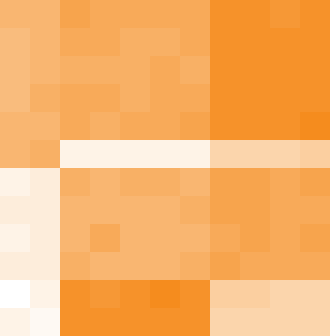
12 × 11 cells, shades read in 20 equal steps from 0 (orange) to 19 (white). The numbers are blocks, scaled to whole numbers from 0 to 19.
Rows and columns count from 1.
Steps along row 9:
down down down up same same down down up down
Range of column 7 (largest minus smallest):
16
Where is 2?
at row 1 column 10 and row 11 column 4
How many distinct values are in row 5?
6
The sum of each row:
43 46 48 44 42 145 82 84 84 84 87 88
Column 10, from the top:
2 1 1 1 1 12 5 5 5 5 12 12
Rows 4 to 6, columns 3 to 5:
5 5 6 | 5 6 5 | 17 17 17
